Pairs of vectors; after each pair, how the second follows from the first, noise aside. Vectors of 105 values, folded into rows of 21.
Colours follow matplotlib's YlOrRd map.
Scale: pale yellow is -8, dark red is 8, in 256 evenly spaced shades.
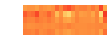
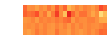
sign-scrambled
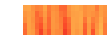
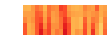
scaled up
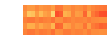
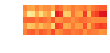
scaled up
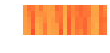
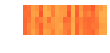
wrapped around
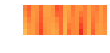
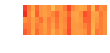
wrapped around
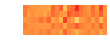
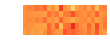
wrapped around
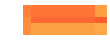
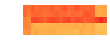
scaled up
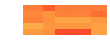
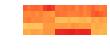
scaled up
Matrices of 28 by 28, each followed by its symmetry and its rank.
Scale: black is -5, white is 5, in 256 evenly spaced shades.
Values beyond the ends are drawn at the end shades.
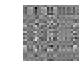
neither, rank three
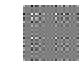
symmetric, rank one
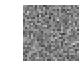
neither, full rank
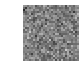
neither, full rank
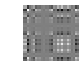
symmetric, rank one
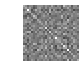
symmetric, rank five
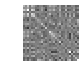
symmetric, rank five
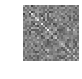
symmetric, rank five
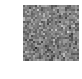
neither, full rank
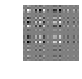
symmetric, rank one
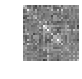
symmetric, rank five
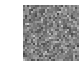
neither, full rank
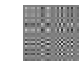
symmetric, rank one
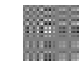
symmetric, rank one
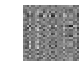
neither, rank three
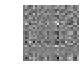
neither, rank three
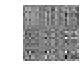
neither, rank three
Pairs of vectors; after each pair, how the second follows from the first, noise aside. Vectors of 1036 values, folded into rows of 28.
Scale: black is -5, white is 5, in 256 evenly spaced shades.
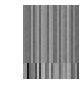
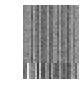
negated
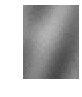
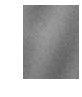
shrunk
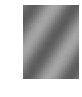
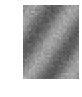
negated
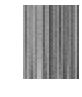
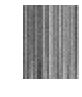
negated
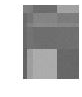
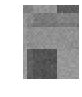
negated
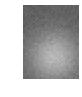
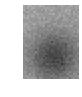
negated
